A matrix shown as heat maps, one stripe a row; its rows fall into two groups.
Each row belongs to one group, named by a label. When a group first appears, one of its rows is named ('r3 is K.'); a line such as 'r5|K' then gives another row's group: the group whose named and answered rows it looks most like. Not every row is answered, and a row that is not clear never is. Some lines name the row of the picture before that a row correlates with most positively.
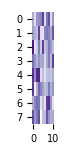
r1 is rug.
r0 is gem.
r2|gem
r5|gem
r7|rug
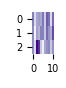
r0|gem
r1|gem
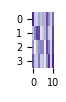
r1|rug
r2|gem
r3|gem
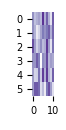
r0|gem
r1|gem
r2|gem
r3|rug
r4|gem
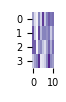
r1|gem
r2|gem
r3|rug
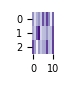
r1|rug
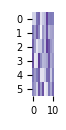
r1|rug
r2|gem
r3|gem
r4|rug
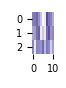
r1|rug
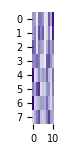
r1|gem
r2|gem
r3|rug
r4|gem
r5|rug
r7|rug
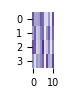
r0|gem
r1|gem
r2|gem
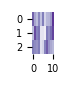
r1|rug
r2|rug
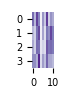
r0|rug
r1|rug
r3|rug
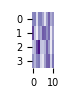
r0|gem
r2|rug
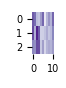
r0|gem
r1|rug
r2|rug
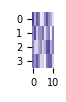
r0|rug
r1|gem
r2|gem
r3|rug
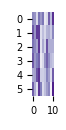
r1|rug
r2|rug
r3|rug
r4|rug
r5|gem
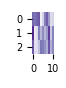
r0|rug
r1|gem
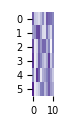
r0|gem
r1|rug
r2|gem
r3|gem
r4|rug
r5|gem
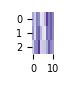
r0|rug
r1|rug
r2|rug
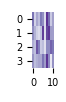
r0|gem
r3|gem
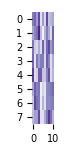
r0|rug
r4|gem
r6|rug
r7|rug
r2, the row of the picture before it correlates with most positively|1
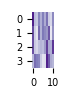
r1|gem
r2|gem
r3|rug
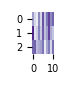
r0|gem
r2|gem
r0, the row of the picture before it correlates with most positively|1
